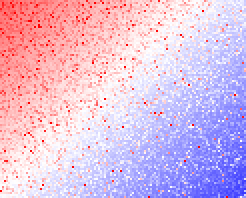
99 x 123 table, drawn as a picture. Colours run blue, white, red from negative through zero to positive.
Mirror symmetry: none. Histogram: bell-shaped. Slope: up to the top left. Odd rows or columns: none. Ninth with the highest average: top left.
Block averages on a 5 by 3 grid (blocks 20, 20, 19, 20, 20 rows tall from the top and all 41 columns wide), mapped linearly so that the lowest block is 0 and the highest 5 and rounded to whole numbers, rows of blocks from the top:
542
432
431
321
310
